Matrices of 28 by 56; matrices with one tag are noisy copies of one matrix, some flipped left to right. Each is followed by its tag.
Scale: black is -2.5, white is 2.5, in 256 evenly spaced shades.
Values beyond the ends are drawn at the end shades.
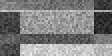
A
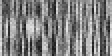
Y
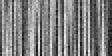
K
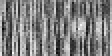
Y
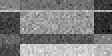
A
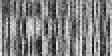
Y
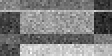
A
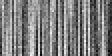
K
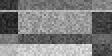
A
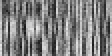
Y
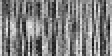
Y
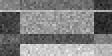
A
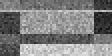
A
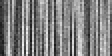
K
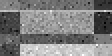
A
